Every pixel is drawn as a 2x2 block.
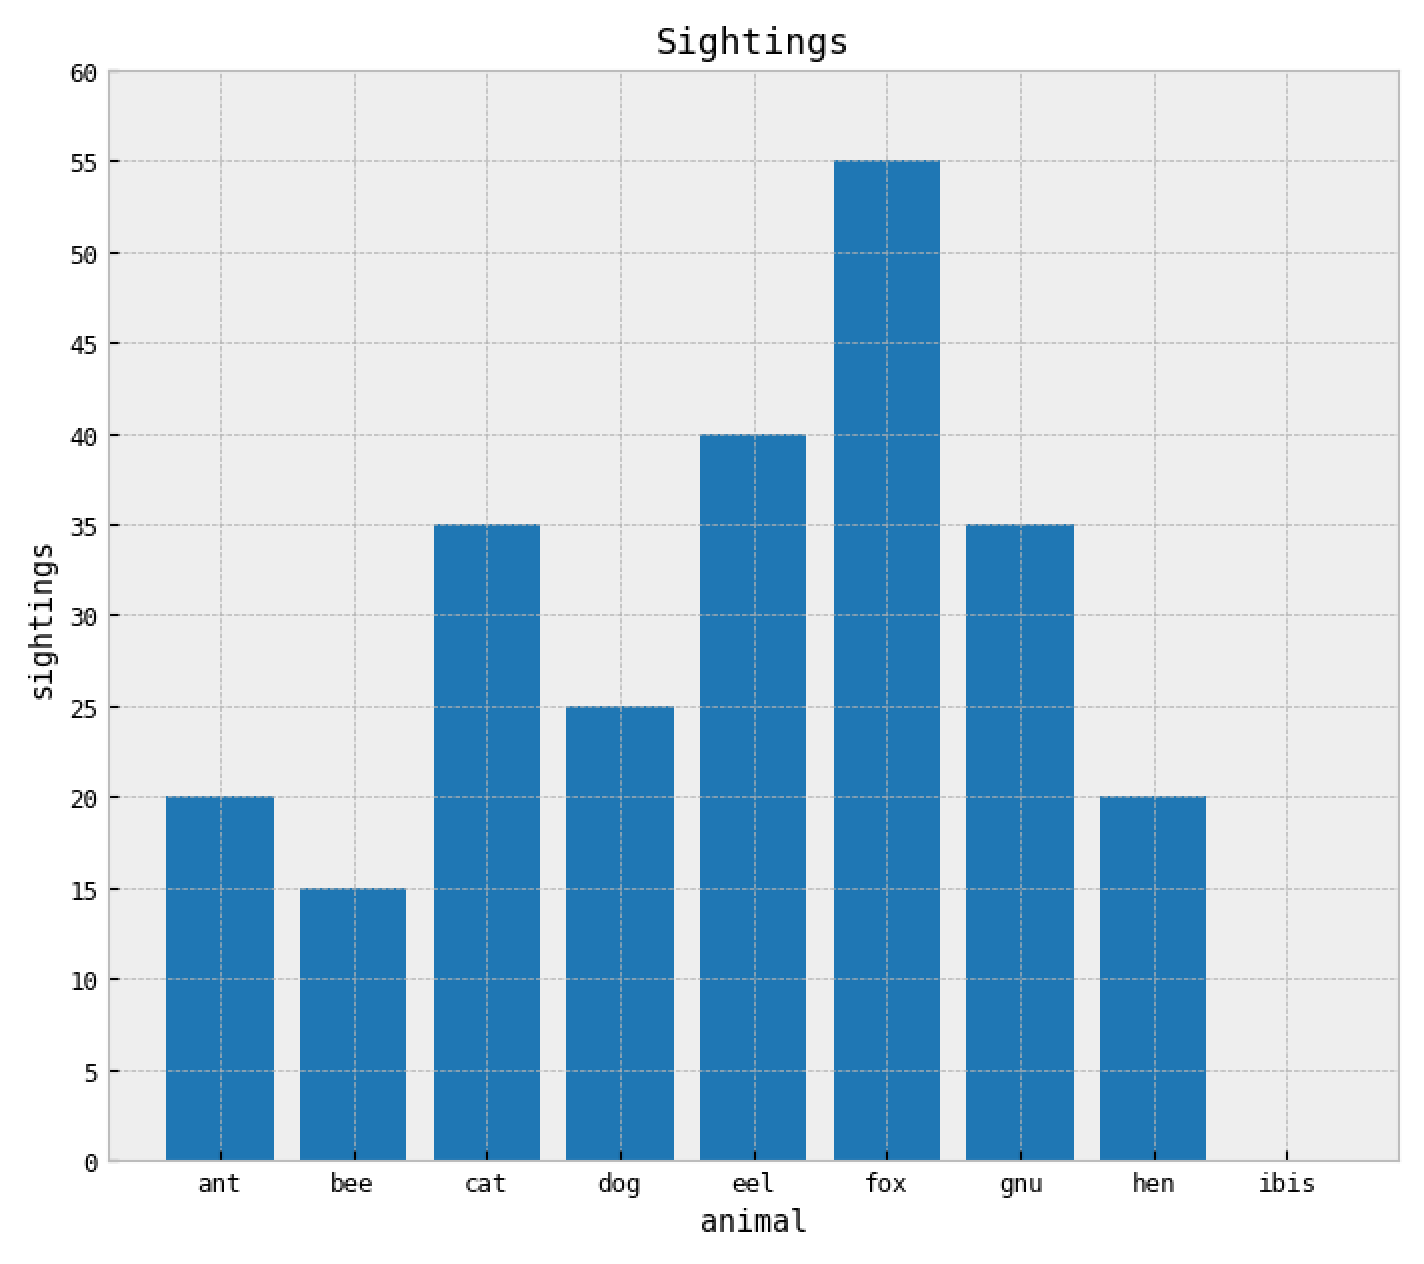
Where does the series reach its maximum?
fox
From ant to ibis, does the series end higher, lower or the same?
lower
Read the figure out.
Title: Sightings
x-axis: animal, ticks ant bee cat dog eel fox gnu hen ibis
y-axis: sightings, ticks 0 5 10 15 20 25 30 35 40 45 50 55 60
Values:
20 15 35 25 40 55 35 20 0
